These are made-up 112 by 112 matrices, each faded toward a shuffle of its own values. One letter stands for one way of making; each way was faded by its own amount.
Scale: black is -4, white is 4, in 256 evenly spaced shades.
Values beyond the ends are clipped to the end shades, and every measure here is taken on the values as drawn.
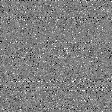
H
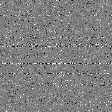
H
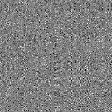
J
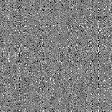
J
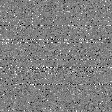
H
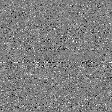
H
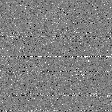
H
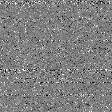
H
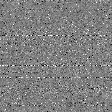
H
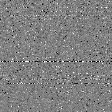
H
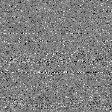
H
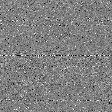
H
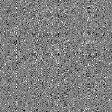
J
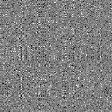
J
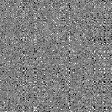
J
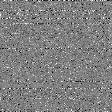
H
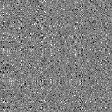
J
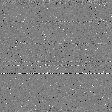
H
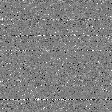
H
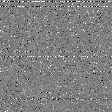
H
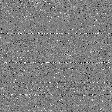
H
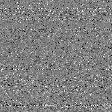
H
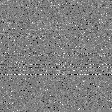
H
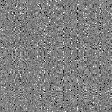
J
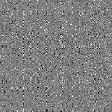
J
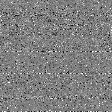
H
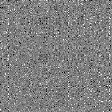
J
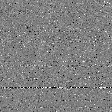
H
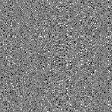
J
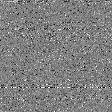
H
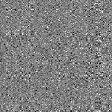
J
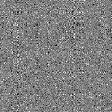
J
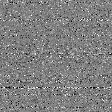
H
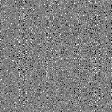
J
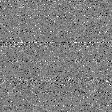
H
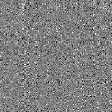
J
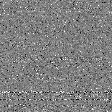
H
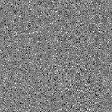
J
